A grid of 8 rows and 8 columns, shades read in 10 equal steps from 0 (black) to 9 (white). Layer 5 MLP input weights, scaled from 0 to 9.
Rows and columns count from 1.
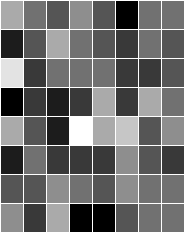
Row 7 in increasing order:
3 3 3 4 4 4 5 5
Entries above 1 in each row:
7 7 8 6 7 7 8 6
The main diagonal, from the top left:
6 3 4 2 6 5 4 4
